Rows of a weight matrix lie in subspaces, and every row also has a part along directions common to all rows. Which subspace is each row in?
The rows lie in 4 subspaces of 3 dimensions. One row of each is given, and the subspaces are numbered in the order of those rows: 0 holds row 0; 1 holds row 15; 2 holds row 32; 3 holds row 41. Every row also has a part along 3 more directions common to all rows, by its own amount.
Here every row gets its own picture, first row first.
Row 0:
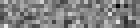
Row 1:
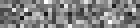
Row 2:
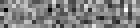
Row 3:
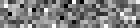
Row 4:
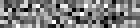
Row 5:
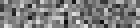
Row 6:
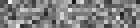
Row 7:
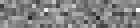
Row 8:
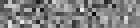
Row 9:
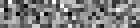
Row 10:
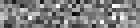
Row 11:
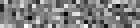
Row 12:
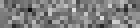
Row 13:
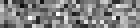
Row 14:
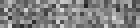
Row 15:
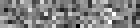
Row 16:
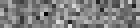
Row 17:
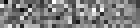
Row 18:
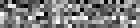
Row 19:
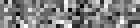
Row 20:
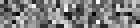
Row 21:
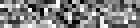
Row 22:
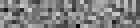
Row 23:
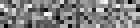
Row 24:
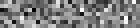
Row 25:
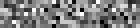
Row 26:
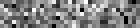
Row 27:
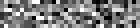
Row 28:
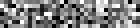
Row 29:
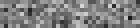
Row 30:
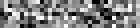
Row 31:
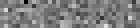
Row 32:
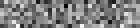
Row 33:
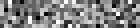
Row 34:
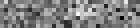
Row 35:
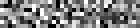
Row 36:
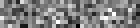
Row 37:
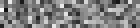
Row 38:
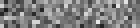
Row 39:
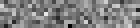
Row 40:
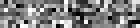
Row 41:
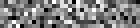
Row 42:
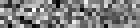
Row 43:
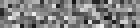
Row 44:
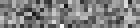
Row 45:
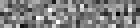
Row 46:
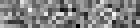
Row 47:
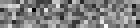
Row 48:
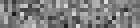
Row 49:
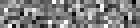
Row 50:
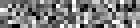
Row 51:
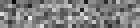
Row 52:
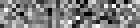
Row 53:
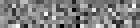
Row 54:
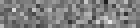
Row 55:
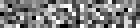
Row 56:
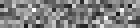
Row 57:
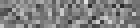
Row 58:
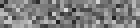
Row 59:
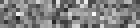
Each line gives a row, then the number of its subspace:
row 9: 0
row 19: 2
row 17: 3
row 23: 0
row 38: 2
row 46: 1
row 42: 3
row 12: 1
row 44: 2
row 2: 1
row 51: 0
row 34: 2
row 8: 3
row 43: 1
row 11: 0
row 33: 0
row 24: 3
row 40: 2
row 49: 3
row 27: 1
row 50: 1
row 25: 3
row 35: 3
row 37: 0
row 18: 0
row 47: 3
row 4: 3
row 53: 1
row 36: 1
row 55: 1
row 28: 0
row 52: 2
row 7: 0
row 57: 2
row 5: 0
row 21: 3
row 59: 2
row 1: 2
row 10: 0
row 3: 3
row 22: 1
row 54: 2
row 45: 1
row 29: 2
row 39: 0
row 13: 0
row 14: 3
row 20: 2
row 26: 3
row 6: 3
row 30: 1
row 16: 0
